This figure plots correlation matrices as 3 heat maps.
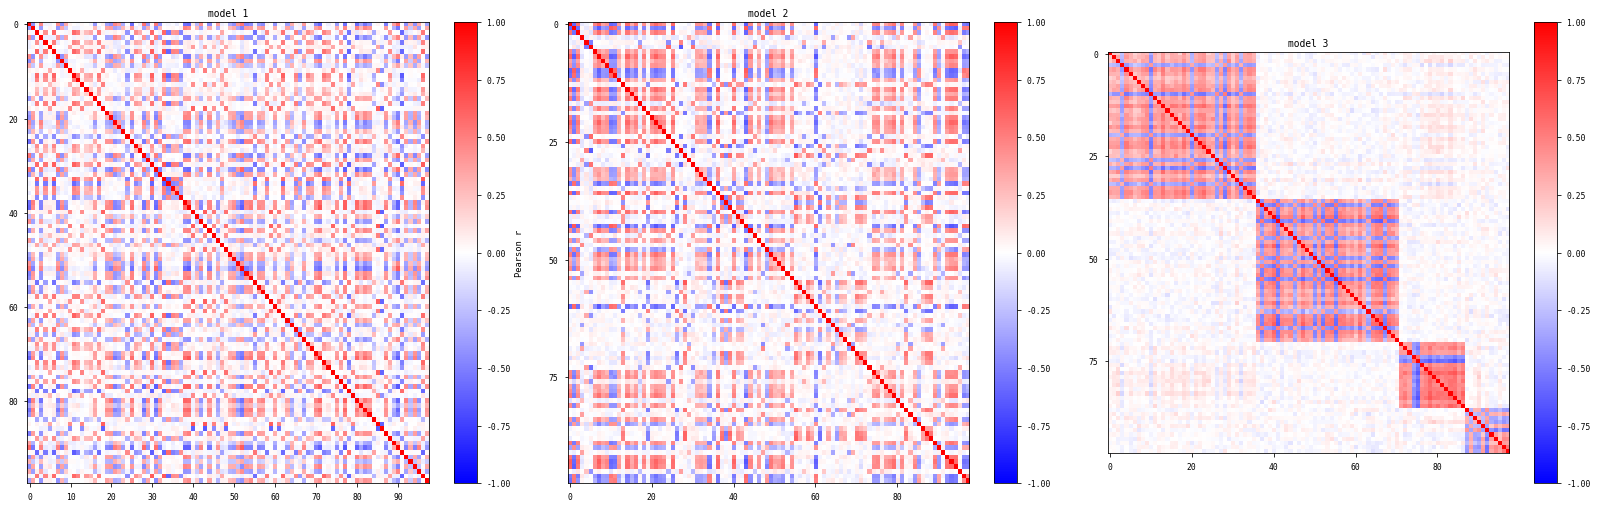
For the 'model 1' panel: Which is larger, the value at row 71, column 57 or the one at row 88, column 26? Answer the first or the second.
the first
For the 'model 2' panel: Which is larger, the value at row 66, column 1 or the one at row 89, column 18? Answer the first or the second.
the second
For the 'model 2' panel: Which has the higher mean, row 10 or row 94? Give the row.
94
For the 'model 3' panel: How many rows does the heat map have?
98
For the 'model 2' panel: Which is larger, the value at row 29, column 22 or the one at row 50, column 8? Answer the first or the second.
the second
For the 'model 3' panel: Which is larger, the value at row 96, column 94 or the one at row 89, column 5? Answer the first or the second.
the first
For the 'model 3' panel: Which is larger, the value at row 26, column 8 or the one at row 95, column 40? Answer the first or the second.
the second
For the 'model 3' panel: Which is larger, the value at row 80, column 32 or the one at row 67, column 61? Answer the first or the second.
the first
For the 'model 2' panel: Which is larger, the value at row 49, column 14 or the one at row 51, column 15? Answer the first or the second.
the first
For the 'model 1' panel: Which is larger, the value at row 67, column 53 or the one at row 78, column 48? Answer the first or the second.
the second
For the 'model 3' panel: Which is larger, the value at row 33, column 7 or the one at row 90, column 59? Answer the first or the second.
the first
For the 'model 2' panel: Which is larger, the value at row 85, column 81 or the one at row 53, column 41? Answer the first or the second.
the second
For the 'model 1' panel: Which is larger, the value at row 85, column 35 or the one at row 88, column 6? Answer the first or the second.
the second
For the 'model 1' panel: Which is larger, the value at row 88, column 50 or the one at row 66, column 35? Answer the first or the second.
the first
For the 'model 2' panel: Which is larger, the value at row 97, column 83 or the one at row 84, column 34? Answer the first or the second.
the first
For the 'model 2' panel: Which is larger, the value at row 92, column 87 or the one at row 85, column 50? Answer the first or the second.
the first
